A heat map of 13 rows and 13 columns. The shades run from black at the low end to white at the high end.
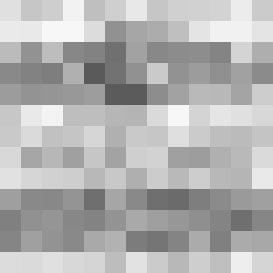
Grain: streaks across. Stripes: horizontal, repeating 2 times. Average level on the scale: 70%.
